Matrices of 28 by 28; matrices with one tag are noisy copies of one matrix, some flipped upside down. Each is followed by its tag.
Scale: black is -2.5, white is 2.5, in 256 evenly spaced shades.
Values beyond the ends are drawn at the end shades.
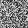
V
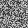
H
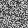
H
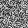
H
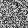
V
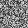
H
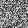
V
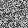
H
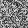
V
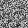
H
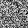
V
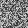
V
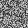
H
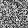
V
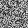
H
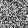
V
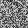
V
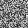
H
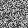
H
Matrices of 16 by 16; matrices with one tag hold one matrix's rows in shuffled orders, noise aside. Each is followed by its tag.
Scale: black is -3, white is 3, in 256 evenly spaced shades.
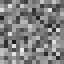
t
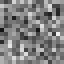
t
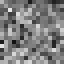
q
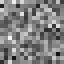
t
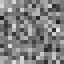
t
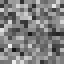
q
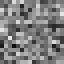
q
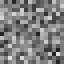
t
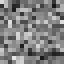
q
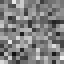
q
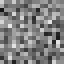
t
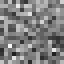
q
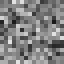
q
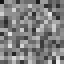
t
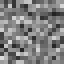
q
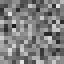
t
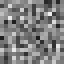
t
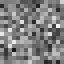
t
